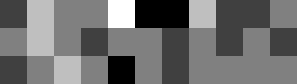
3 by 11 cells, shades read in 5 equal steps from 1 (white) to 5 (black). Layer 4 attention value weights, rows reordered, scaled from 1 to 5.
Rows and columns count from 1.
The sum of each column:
11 7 8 10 9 11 13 8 11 10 10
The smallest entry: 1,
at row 1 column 5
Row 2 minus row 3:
-1 -1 1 1 -2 0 0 0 1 0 1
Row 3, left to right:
4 3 2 3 5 3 4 3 3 3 3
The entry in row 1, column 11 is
3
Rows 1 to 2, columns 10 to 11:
4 3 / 3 4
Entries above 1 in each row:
10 11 11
